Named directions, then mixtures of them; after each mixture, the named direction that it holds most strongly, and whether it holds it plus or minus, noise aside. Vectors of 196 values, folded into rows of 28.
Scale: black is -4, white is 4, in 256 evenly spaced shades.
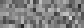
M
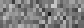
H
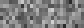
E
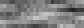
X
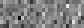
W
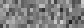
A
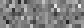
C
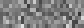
M, minus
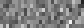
A, minus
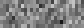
A, minus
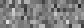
C, minus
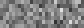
A, minus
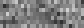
A, minus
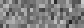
A, plus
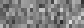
A, minus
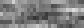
X, minus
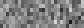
A, plus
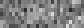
A, minus
